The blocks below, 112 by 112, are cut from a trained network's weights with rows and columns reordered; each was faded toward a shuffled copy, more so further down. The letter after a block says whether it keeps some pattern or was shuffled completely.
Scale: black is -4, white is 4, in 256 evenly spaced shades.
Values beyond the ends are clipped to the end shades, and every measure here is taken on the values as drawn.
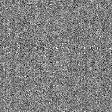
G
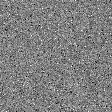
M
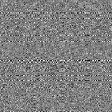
G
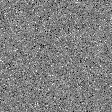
M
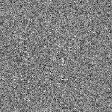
G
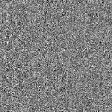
G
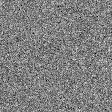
M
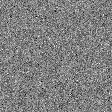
M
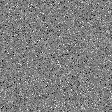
M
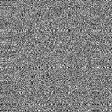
G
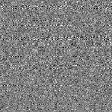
G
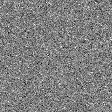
M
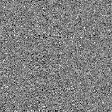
G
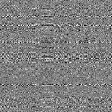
G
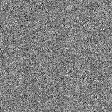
G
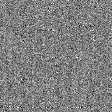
G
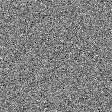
M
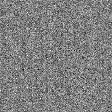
G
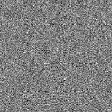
G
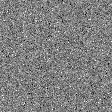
M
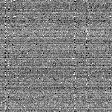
G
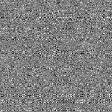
G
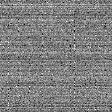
G
